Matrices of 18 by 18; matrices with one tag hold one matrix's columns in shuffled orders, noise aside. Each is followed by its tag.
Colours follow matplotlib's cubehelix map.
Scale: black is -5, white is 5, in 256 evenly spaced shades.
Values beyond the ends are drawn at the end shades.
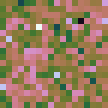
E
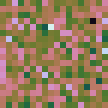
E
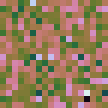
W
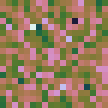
E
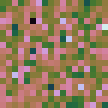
E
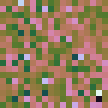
W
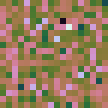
E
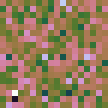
W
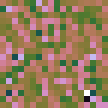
W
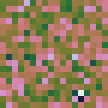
W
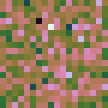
E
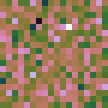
E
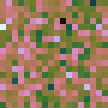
E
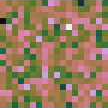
E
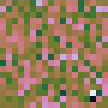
W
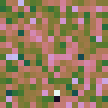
W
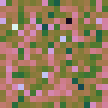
E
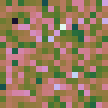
E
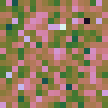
E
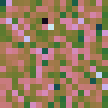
E
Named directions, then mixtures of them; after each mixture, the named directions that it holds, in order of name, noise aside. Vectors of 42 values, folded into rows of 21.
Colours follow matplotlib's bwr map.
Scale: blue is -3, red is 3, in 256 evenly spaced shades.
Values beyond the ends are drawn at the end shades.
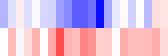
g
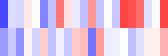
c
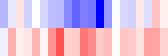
g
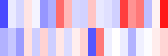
c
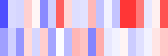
c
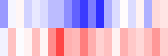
g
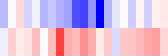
g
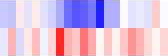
g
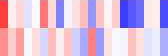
c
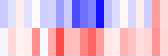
g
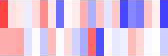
c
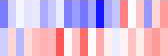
c, g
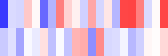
c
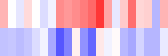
c, g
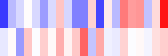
c, g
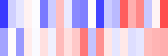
c, g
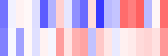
c, g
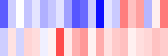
c, g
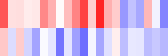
c, g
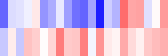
c, g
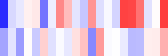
c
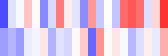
c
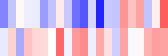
c, g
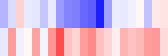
g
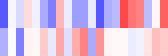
c, g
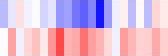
g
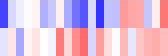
c, g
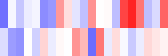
c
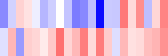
c, g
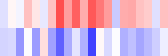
c, g
